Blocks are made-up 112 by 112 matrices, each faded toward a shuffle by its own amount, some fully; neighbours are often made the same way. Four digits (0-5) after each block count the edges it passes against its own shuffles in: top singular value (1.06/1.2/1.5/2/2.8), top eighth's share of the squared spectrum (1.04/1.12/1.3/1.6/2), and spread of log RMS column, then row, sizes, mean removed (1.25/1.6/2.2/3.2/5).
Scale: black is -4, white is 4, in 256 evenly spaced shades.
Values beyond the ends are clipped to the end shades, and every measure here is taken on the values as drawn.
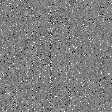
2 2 2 0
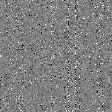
2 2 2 0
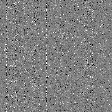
2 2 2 0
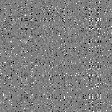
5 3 2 2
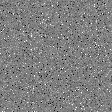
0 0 0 0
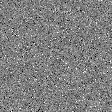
0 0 0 0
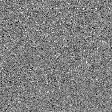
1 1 0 2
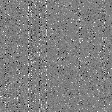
3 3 3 0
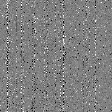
3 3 3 0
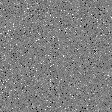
1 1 0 0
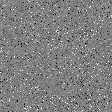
0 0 0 0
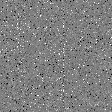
1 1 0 0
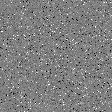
0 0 0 0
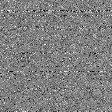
2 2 0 3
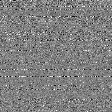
2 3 0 4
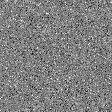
0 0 0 1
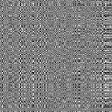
5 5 4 4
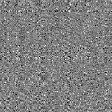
4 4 2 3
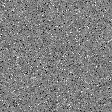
2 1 0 0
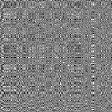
5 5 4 4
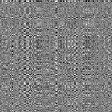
5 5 4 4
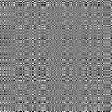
5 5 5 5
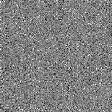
4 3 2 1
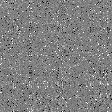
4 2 2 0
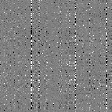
5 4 3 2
